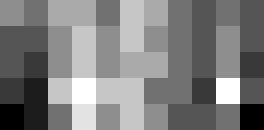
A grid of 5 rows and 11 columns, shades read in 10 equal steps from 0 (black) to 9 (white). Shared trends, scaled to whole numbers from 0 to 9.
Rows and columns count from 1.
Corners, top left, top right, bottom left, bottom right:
5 3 0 0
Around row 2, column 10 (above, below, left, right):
4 5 3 3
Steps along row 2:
same up up down up down down down up down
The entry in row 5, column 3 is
4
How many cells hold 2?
4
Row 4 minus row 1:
-3 -3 1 3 3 0 -2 0 -1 5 0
